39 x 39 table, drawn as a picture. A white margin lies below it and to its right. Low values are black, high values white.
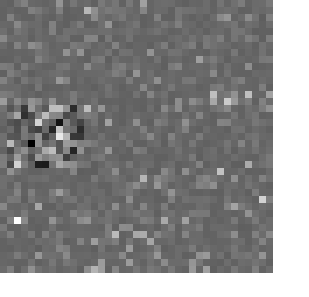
The grain is fine, like static. Most values sit low, with a long tail of high ones. Neither half mirrors the other. The middle left is the roughest part. An odd patch, rougher than its surroundings, sits in the middle left.
